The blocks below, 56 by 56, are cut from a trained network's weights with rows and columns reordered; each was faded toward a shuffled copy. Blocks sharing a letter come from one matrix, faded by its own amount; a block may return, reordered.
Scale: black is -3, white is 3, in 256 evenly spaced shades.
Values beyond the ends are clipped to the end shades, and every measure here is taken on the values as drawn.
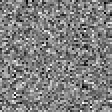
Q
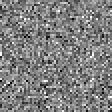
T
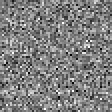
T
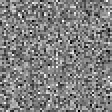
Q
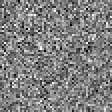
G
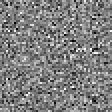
G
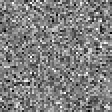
T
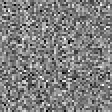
Q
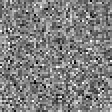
T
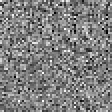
G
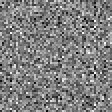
Q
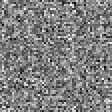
G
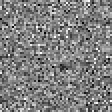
T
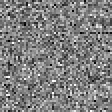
T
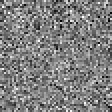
G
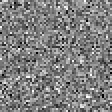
Q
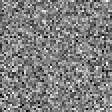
G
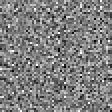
Q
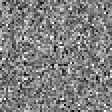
T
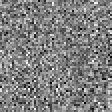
Q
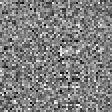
Q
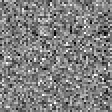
G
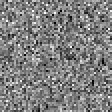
G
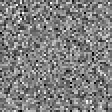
G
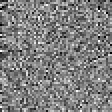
G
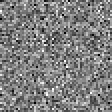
Q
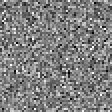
T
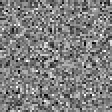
Q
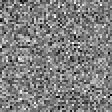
Q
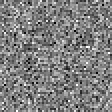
Q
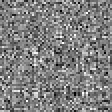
G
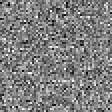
T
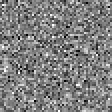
G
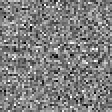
G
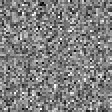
T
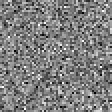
T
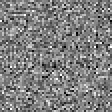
G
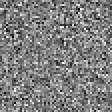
T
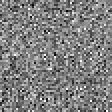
T
